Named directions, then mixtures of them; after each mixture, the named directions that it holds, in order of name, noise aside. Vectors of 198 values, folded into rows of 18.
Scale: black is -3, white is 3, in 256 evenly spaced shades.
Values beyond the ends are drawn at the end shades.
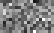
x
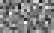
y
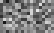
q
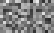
q, x, y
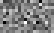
q, x, y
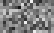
x, y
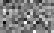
q, x, y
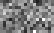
x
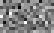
x, y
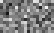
q, x, y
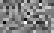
q, x, y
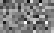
q, x, y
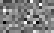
q, x, y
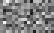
q, x
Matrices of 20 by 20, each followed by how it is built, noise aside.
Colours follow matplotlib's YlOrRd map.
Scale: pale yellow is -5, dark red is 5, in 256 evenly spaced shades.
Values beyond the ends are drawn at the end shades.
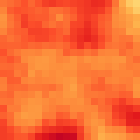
smooth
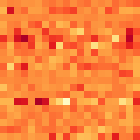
uneven rows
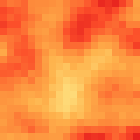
smooth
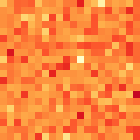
noise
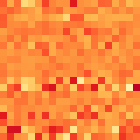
uneven rows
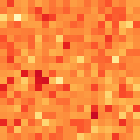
noise
